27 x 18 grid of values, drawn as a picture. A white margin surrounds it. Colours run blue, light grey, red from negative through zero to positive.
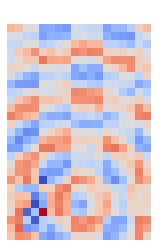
Slope: none. Rings: centred on the bottom middle. Odd rows or columns: none. Roughest part: bottom left. Odd patch: rougher, in the bottom left.
